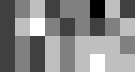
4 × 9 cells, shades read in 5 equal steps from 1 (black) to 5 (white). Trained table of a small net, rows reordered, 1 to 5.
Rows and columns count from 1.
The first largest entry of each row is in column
3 3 4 7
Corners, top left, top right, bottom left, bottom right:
2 2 2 4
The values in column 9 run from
2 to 4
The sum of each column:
8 13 13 13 11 14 12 15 13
